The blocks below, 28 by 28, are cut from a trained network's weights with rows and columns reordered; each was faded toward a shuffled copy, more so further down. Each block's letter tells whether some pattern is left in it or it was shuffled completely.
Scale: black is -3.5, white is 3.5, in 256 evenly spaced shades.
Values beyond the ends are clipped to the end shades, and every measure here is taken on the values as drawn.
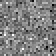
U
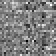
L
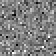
U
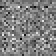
L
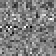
L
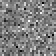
U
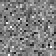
U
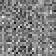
L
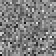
U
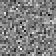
U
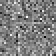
U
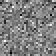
U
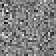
L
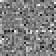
L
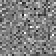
L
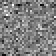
L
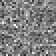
L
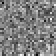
L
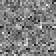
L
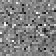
L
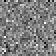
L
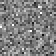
U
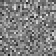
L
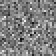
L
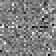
L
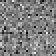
L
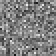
L
